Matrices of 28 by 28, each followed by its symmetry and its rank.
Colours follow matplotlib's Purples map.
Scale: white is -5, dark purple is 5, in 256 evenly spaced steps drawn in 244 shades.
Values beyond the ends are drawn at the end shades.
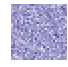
antisymmetric, full rank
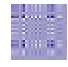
symmetric, rank one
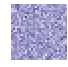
antisymmetric, full rank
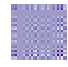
symmetric, rank one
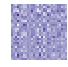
neither, rank three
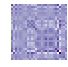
symmetric, rank three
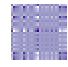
symmetric, rank one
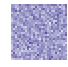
antisymmetric, full rank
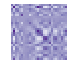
symmetric, rank three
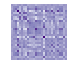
symmetric, rank three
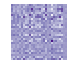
neither, rank three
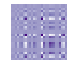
symmetric, rank one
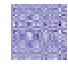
neither, rank three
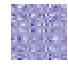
neither, rank three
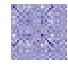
symmetric, rank three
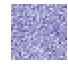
antisymmetric, full rank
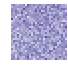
antisymmetric, full rank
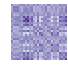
symmetric, rank three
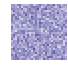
antisymmetric, full rank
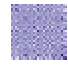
symmetric, rank three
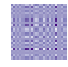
symmetric, rank one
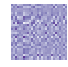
neither, rank three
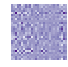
neither, rank three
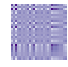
symmetric, rank one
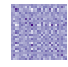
symmetric, rank three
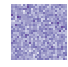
antisymmetric, full rank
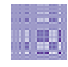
symmetric, rank one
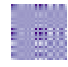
symmetric, rank one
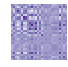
symmetric, rank three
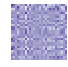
neither, rank three
